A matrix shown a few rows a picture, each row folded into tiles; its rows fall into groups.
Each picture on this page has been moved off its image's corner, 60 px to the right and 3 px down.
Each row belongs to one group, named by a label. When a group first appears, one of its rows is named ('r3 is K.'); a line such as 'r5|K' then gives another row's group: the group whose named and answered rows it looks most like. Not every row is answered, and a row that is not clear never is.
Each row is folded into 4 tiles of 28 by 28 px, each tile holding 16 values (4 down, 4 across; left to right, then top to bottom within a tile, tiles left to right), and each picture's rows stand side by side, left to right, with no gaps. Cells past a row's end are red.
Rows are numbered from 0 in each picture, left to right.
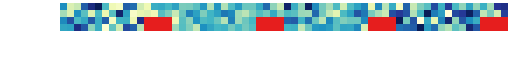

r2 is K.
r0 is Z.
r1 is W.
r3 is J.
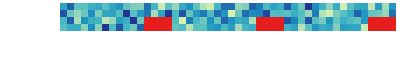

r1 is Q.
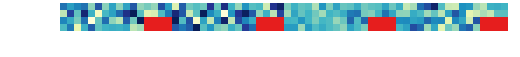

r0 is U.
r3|Z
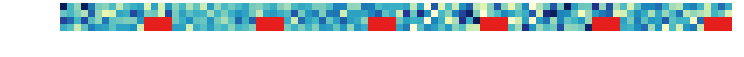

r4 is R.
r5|Z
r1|U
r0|K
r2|Q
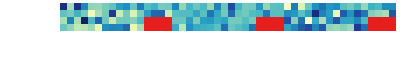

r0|W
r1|R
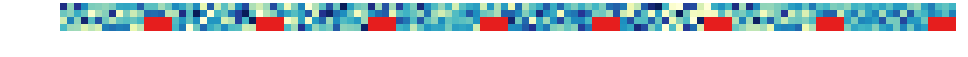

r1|U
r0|W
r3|K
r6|W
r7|Q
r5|Z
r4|J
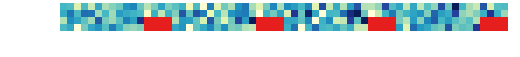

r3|R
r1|U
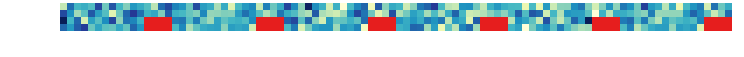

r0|J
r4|U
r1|K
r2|K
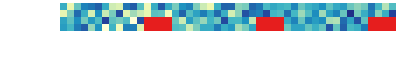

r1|Q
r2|Q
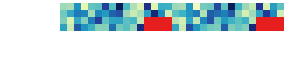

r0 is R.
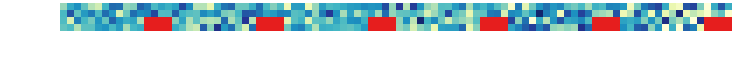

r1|Q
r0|Q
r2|R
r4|J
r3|W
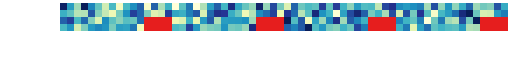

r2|J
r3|U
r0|K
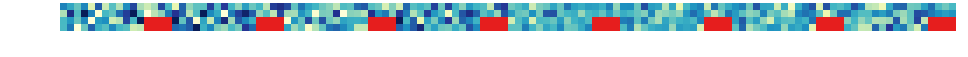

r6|K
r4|R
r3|J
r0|U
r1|J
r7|Q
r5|K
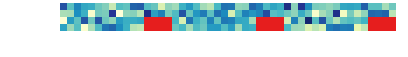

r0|W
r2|W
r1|Q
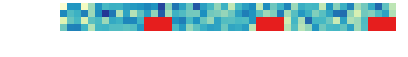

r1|K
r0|R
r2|W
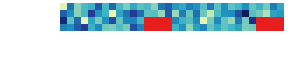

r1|U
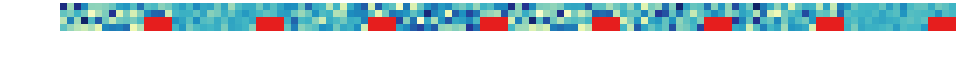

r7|R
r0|W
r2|K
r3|J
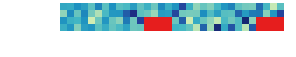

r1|Q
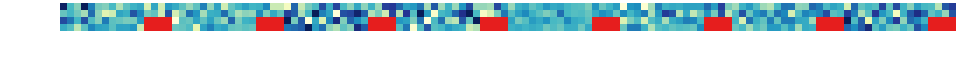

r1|W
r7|J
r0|K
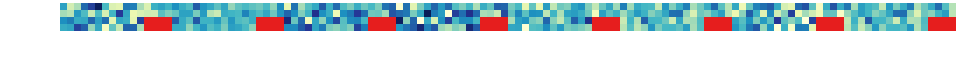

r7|W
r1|K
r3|J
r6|Z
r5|W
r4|U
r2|J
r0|Z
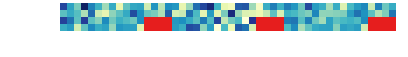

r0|K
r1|Z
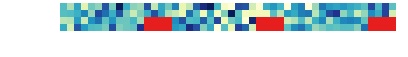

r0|R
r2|R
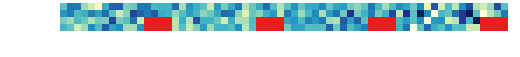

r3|U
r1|W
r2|Q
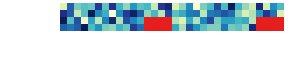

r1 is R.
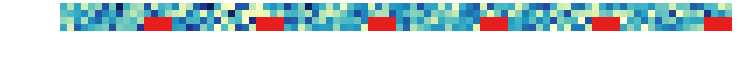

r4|Z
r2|K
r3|K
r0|R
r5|W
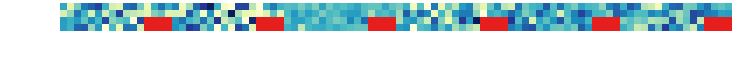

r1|Z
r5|Q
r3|U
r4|J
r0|Z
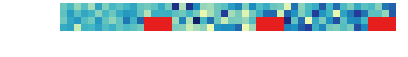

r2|J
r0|U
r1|W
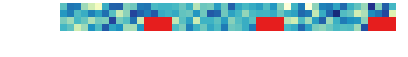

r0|Q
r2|R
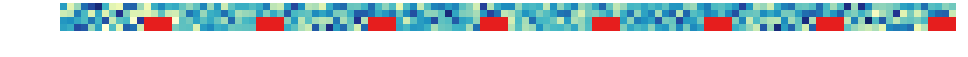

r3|R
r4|W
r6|Q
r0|Z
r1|W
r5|Q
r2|Q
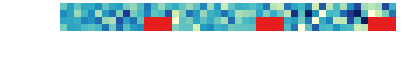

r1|W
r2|U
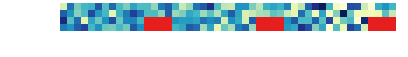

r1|Z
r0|J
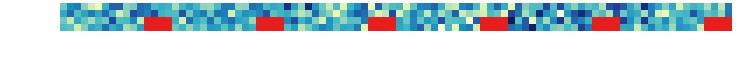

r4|J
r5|K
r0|Q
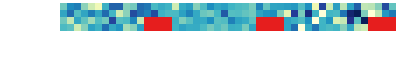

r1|R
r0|Q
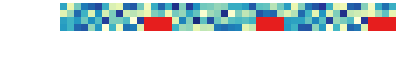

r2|Z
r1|W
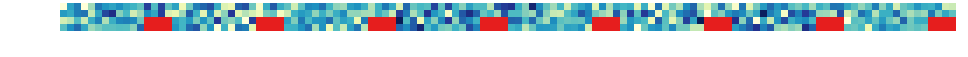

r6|J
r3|J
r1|Z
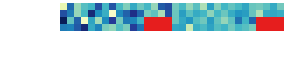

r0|J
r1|U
